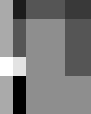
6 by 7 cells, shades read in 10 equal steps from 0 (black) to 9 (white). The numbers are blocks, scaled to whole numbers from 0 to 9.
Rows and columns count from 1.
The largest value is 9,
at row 4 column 1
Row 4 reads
9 8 5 5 5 3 3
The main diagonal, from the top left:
6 3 5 5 5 5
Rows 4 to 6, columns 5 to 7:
5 3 3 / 5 5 5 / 5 5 5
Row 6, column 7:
5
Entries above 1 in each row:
6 7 7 7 6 6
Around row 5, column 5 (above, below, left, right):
5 5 5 5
